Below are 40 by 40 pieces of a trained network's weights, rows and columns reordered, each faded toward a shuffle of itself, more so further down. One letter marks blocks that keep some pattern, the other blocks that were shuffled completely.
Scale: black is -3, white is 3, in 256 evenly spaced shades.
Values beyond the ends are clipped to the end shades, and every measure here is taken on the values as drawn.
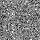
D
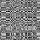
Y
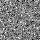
D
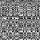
Y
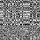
Y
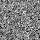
D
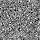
D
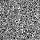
D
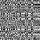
Y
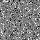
D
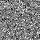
D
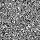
D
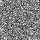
D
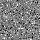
D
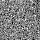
D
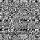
Y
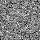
D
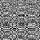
Y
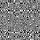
Y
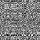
Y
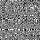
Y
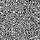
Y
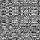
Y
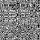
Y
